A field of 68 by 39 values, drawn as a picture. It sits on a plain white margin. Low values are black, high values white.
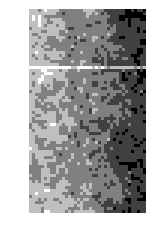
Slope: up to the left. Odd lines: row 20. Stripes: none. Ninth with the highest average: top left.
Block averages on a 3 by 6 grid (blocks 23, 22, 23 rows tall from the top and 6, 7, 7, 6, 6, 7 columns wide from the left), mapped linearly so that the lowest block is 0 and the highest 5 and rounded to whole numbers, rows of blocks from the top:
543310
443210
443210
